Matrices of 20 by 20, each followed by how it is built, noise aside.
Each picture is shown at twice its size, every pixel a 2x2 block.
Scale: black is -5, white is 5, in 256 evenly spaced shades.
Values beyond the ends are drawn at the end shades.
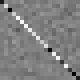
diagonal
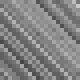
Toeplitz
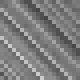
Toeplitz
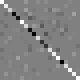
diagonal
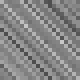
Toeplitz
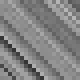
Toeplitz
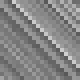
Toeplitz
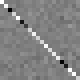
diagonal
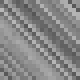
Toeplitz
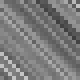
Toeplitz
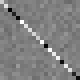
diagonal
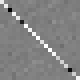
diagonal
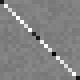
diagonal
